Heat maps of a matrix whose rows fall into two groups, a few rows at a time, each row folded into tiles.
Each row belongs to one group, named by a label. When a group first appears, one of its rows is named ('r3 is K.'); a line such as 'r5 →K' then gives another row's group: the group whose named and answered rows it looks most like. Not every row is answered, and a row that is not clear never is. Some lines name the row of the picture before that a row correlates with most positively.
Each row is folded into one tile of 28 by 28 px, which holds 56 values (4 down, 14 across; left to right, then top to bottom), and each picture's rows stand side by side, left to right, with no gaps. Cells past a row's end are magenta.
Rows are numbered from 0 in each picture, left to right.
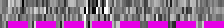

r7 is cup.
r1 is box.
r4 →cup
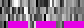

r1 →box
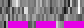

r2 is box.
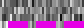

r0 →cup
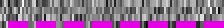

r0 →box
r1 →box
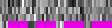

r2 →cup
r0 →box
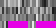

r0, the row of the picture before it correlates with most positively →3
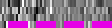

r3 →cup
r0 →box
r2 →cup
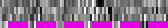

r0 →cup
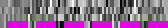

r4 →box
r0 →cup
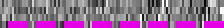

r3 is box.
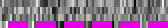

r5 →box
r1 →cup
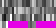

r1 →box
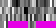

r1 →box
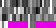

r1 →box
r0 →cup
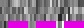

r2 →cup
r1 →box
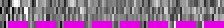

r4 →box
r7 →box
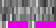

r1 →cup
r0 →cup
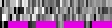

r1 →box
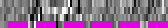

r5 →box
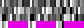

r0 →cup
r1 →cup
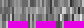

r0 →cup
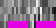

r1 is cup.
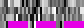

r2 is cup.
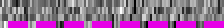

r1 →cup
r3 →cup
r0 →cup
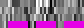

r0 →cup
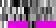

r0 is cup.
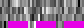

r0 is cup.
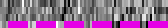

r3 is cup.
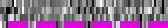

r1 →cup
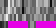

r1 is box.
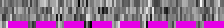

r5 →cup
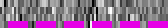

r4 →box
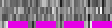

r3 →box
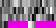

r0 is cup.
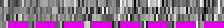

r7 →box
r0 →box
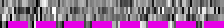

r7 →box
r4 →box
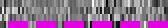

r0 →box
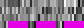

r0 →box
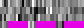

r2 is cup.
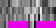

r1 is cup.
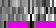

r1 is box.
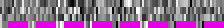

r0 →box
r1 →cup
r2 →cup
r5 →cup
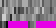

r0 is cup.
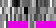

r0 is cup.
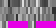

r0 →box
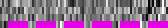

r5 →box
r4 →box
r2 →cup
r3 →box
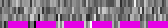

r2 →box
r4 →box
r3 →cup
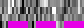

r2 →box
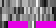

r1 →cup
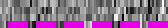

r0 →cup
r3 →cup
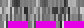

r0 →cup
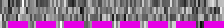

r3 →box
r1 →box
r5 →cup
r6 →cup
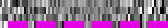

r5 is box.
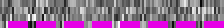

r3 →cup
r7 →box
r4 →cup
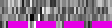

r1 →cup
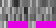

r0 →cup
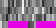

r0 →box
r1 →box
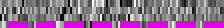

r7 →cup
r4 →box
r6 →cup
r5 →box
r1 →box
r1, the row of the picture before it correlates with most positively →1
